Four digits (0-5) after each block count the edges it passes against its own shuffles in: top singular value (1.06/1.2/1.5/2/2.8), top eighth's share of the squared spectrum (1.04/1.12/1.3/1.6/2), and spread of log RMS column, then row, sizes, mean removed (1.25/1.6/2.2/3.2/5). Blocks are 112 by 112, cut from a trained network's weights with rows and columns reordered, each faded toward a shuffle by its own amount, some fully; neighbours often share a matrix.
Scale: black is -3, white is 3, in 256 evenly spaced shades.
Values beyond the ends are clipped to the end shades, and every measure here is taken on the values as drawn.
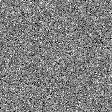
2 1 0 0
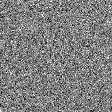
3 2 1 0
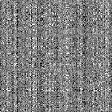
4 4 3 3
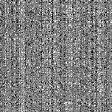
4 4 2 3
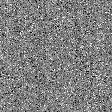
1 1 0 0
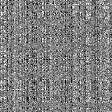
4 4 3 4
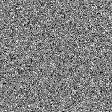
3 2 1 0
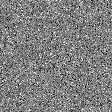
0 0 0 0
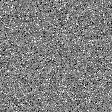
0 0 0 0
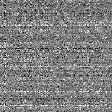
4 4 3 2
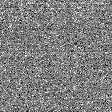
2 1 0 0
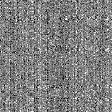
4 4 2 3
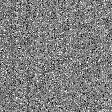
1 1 0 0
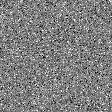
0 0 0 0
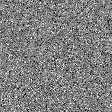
0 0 0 0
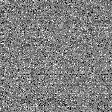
2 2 1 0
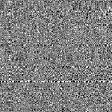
4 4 2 3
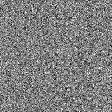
3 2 1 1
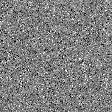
2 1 0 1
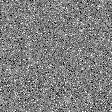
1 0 0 0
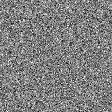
2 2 0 0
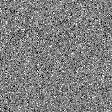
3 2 1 1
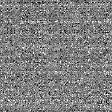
3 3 3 2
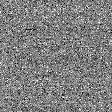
2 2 1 0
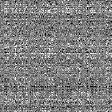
4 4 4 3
